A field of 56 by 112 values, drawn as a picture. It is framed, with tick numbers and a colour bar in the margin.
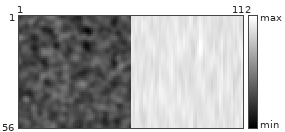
The table splits into one row of 2 panels. Panel 1,1: low, blotchy. Panel 1,2: very high, streaked downward, faint in contrast.
